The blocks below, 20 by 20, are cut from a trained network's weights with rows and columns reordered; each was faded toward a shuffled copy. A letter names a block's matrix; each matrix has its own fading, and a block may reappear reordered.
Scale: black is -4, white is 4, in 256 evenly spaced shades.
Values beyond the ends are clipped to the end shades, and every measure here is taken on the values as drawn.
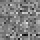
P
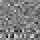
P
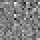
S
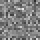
P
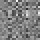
S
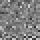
P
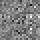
S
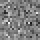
S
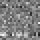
P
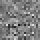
S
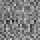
S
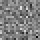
S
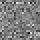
P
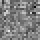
P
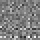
P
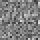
P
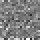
P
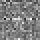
P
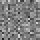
S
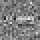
P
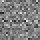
P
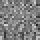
S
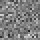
P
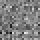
P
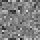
P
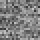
S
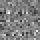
P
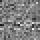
P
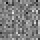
S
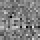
P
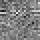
P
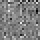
S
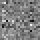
S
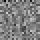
S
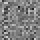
S
